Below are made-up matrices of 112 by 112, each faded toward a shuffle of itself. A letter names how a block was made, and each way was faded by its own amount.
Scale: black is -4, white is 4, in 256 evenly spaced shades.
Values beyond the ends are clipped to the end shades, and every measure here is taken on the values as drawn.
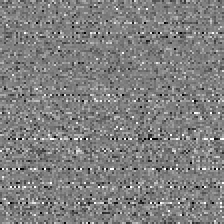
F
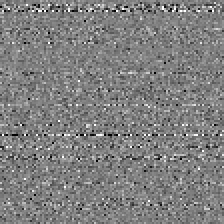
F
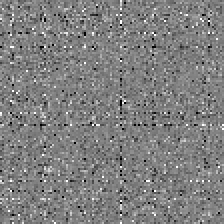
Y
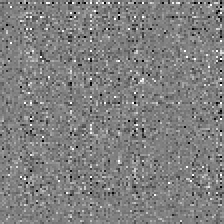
Y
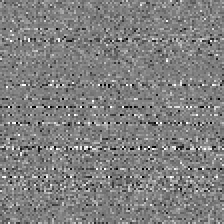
F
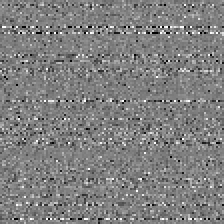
F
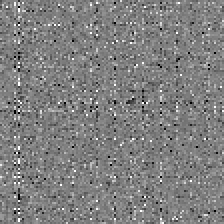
Y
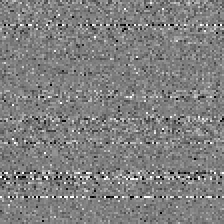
F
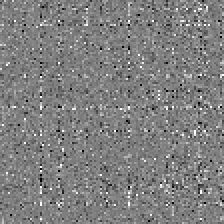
Y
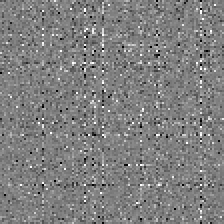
Y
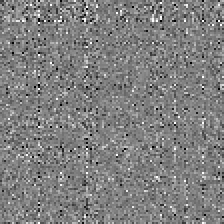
Y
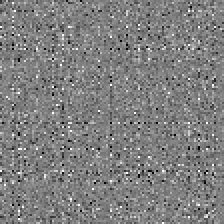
Y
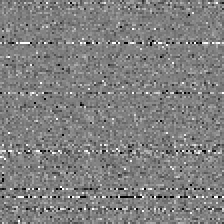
F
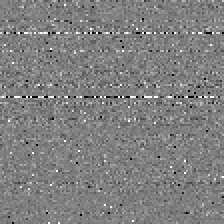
F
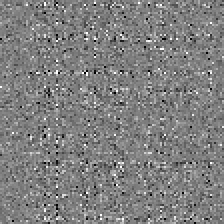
Y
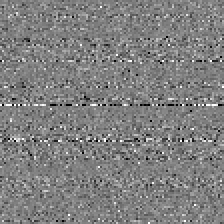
F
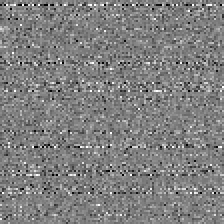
F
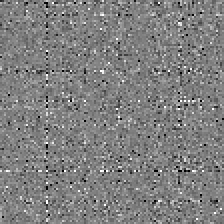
Y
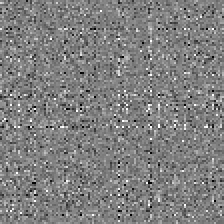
Y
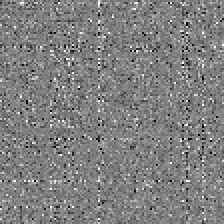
Y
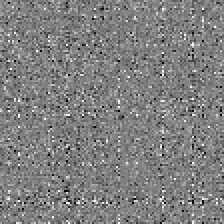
Y
